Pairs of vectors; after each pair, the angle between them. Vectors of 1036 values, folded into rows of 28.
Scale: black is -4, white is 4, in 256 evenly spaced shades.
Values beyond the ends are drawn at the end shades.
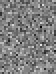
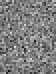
orthogonal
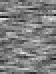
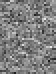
partly aligned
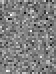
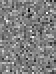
partly aligned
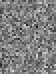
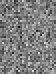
orthogonal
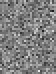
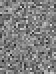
orthogonal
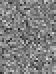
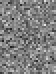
nearly parallel
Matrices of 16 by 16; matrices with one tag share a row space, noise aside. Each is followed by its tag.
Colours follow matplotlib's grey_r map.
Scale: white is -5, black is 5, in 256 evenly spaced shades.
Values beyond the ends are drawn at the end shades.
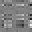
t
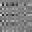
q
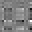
t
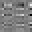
t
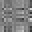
t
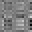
t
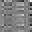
t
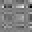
t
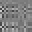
q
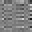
t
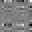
t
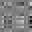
t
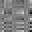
t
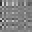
q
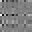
q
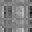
t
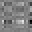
t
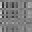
q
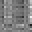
t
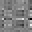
t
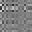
q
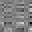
t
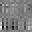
q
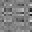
t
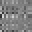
q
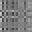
q
